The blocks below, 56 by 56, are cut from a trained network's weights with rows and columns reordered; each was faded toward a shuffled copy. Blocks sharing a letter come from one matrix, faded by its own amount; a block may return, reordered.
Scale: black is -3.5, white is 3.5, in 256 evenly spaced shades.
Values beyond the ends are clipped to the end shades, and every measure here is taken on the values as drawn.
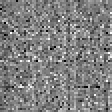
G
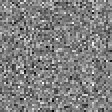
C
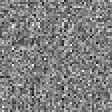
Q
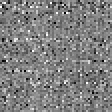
G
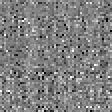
G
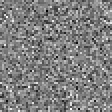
Q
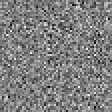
Q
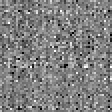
G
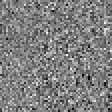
C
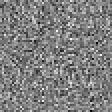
Q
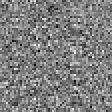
Q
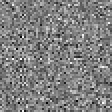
C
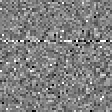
C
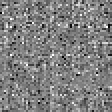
G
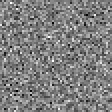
C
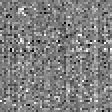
G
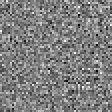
Q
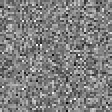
Q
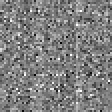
G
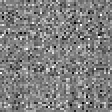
G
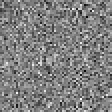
Q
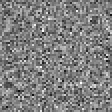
Q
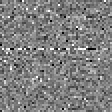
C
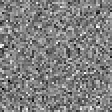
Q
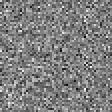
Q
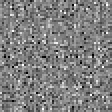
G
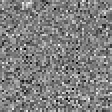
C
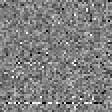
C
